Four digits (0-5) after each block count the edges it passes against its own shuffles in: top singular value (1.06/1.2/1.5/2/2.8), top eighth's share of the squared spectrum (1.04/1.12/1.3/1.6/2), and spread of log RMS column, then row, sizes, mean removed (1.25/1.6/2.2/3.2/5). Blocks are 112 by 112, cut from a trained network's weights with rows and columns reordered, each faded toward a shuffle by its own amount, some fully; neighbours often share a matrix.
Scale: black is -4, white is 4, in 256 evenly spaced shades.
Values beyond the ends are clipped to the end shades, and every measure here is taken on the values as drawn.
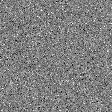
0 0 0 0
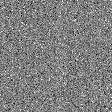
1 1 0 0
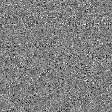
2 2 0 2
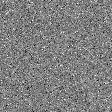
0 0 0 0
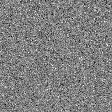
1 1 0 0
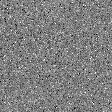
0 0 0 0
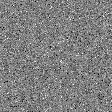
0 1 0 0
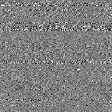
3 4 1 4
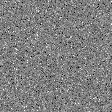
0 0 0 0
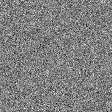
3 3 0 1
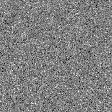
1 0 0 0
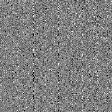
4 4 3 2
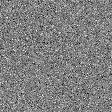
0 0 0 0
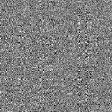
3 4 3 2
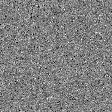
1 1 0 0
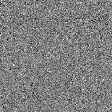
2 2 1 2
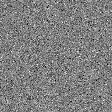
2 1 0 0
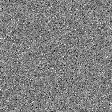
1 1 0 0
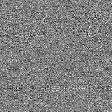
3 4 1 3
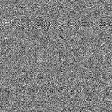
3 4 1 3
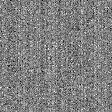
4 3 0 2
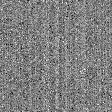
3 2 0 1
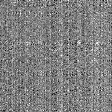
4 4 1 3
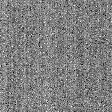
3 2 0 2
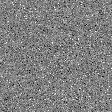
2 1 0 1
